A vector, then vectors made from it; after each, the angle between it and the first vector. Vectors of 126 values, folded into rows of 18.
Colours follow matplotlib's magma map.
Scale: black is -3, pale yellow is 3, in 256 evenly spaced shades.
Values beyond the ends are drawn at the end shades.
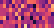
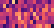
partly aligned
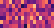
nearly opposite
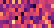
partly aligned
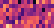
orthogonal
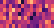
partly aligned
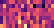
partly aligned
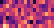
orthogonal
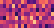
nearly opposite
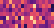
nearly opposite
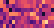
orthogonal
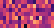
nearly opposite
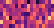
partly opposed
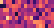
partly opposed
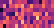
orthogonal
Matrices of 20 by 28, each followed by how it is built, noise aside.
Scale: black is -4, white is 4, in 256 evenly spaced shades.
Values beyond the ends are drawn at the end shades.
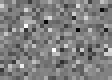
noise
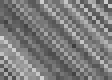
Toeplitz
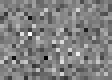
noise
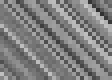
Toeplitz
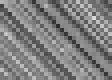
Toeplitz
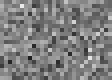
noise
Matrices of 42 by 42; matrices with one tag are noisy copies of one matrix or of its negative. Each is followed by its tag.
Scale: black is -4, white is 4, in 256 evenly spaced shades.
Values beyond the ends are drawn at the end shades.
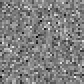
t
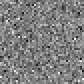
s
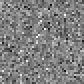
t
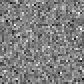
s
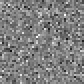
t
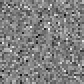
t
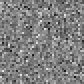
t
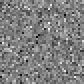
t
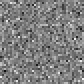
s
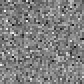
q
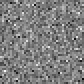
s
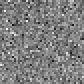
q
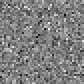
t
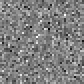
t
